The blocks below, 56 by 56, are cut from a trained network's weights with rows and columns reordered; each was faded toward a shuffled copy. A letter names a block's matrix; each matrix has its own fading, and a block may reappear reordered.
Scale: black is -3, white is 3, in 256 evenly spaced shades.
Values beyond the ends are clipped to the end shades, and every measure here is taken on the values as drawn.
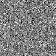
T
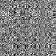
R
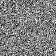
T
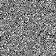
T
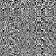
R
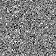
T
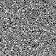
T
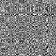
R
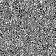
T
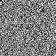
T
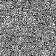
T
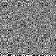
R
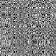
R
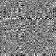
R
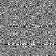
R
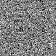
T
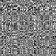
R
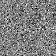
T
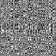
R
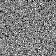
T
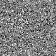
T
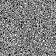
T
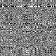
R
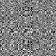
R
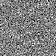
T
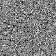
T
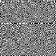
R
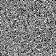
T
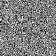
T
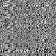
R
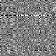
R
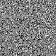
T
